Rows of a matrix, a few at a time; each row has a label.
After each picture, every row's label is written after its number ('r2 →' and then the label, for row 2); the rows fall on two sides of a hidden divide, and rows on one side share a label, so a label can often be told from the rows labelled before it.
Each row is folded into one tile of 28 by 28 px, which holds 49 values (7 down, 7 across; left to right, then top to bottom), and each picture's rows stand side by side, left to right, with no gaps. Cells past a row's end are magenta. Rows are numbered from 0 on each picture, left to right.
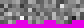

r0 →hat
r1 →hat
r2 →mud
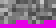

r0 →hat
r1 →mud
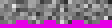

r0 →hat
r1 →hat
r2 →mud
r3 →hat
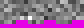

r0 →hat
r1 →hat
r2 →hat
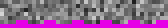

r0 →hat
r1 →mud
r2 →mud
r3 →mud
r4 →hat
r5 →hat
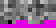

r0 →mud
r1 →mud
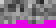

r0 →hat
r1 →hat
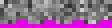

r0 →mud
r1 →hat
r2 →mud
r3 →hat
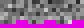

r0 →hat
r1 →hat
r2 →hat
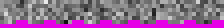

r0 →hat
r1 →hat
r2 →mud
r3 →mud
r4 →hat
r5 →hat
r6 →hat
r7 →mud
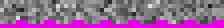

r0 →hat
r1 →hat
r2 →hat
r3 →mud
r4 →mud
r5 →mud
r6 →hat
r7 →mud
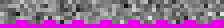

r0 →hat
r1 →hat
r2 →hat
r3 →hat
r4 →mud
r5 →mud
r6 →mud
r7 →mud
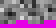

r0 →hat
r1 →hat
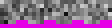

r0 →mud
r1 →hat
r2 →hat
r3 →hat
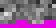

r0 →mud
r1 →mud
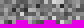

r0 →hat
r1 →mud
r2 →hat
